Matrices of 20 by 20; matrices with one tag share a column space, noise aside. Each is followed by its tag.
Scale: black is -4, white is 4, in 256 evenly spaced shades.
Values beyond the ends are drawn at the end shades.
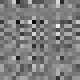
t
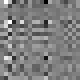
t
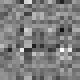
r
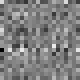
r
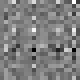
r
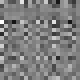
t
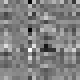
r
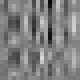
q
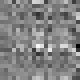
r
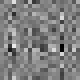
r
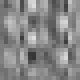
q
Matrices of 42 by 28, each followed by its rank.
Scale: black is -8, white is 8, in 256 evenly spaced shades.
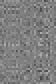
five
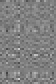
three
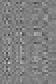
three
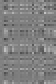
two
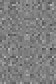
five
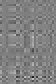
two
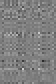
three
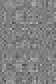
five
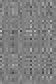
three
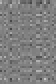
three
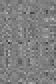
five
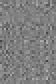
five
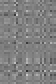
two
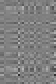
two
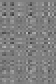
two
